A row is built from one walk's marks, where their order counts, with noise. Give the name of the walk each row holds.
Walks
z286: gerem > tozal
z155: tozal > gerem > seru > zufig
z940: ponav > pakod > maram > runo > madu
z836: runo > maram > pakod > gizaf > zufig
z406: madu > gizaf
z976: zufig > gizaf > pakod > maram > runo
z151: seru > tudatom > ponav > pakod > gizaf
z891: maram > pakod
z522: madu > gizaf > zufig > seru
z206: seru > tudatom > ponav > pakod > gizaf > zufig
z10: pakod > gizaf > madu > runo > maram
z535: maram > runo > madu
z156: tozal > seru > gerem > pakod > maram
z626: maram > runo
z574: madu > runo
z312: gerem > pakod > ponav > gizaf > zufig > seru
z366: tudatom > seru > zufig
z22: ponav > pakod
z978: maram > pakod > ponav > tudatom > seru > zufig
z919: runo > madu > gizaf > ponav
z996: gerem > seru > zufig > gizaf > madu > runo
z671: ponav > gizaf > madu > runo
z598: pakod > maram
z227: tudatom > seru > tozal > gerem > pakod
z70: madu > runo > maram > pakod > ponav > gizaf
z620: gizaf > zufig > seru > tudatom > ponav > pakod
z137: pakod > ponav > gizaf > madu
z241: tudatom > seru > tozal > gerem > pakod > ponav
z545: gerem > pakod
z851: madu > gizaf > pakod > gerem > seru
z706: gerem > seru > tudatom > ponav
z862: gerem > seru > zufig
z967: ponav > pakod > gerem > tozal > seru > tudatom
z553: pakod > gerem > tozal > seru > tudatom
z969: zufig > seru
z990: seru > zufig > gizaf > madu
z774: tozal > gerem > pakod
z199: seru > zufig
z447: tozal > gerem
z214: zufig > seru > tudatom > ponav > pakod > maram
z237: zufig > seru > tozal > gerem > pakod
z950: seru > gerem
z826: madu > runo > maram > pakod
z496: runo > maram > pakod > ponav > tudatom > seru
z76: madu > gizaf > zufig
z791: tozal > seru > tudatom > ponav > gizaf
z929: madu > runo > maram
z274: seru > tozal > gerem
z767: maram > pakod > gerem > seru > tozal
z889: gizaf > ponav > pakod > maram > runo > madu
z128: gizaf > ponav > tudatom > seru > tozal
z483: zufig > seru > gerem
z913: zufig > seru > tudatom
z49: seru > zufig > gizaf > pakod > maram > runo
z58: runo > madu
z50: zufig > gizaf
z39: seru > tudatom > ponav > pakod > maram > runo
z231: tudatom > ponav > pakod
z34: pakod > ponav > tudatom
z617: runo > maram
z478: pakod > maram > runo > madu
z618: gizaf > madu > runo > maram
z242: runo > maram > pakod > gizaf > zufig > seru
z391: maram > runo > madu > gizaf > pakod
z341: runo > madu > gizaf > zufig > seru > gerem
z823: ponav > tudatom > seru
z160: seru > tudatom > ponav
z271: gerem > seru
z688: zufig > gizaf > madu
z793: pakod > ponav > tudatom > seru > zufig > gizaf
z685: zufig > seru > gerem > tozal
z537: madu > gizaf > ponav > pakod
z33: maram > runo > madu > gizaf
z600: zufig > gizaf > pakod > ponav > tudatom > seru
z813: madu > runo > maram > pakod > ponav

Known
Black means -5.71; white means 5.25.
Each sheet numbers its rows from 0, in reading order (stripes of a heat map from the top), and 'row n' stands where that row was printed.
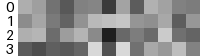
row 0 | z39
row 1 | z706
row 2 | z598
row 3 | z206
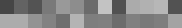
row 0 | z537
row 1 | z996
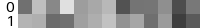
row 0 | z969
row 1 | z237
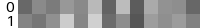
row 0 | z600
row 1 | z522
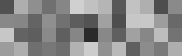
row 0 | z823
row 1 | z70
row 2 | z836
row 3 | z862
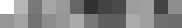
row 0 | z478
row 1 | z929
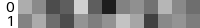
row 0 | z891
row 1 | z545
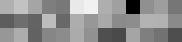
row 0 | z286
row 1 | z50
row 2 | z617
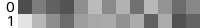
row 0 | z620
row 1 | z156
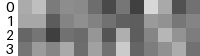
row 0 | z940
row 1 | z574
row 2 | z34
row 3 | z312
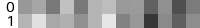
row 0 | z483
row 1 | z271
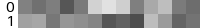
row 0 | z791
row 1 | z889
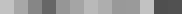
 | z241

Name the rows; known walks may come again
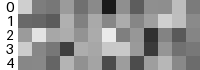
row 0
z49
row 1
z406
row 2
z271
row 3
z774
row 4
z137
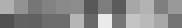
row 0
z33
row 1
z151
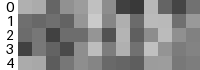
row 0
z58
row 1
z160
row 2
z34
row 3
z620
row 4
z574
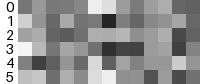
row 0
z128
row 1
z976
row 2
z967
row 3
z478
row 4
z76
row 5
z685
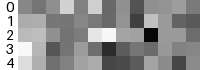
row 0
z522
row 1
z496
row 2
z286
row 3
z626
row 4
z535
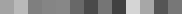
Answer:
z940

